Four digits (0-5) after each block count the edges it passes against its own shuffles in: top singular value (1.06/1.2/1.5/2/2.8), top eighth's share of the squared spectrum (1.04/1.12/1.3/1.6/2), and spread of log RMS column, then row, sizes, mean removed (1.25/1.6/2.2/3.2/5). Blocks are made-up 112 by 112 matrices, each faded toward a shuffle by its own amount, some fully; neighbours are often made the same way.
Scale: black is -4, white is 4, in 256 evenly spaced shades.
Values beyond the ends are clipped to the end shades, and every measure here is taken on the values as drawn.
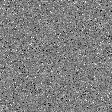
0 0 0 0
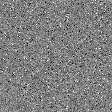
0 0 1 0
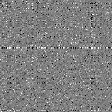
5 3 2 2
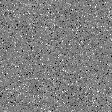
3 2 0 1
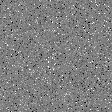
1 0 0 0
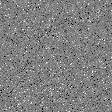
1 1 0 0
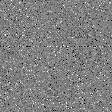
3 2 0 1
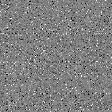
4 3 1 2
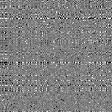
5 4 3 3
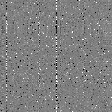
5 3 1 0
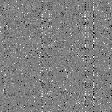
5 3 2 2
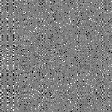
5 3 3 2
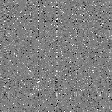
4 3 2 1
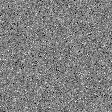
0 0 0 0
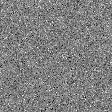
0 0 0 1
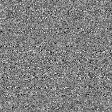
1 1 0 3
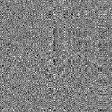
5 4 3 3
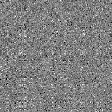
4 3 2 2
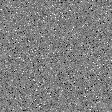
0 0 0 0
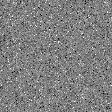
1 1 1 0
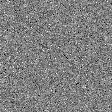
0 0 1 0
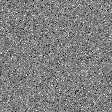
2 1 0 0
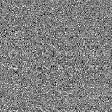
4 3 1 1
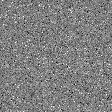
2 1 0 0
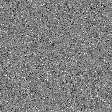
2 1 0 0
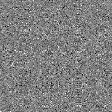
4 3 2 1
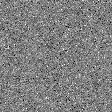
2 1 0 0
